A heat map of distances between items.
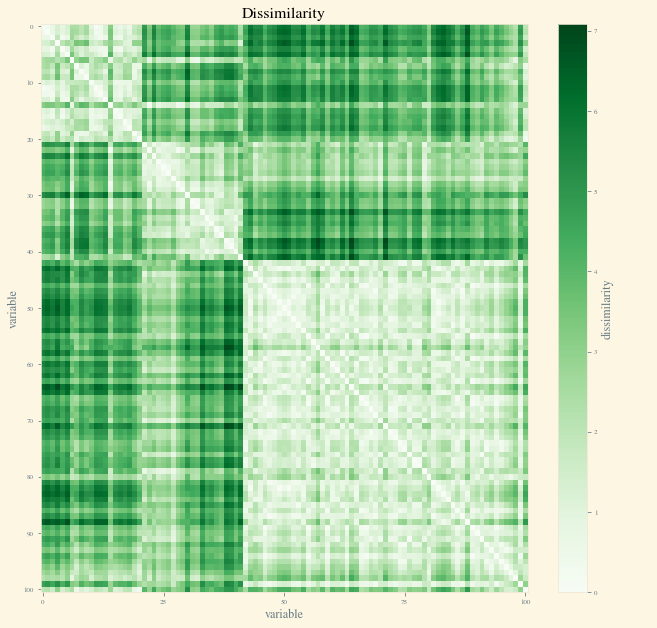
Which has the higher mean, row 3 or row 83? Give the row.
3
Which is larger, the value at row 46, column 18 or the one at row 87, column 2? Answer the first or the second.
the second
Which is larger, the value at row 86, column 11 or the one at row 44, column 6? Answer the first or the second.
the first
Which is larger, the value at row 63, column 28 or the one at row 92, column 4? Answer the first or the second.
the second
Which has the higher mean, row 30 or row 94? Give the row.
30
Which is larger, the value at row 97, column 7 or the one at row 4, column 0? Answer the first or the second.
the first
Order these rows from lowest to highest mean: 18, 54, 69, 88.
69, 54, 88, 18
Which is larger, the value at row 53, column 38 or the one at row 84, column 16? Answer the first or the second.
the first
